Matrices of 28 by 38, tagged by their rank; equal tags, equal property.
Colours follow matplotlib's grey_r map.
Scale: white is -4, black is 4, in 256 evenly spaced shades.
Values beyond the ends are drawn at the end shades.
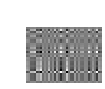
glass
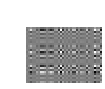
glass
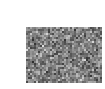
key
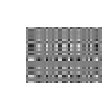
glass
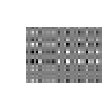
glass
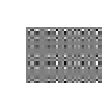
glass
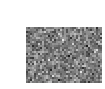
key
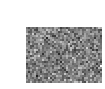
key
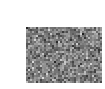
key
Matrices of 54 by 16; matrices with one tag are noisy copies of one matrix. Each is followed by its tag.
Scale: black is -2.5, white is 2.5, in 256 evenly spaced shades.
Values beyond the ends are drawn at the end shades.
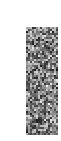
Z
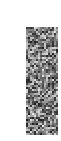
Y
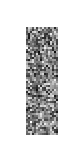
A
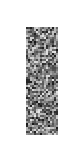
Y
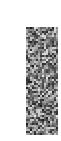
Y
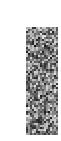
Z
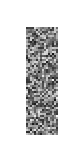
Y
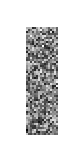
Z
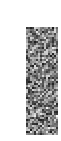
Y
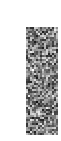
Y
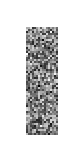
Z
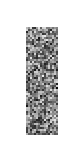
Z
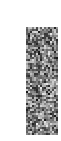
A
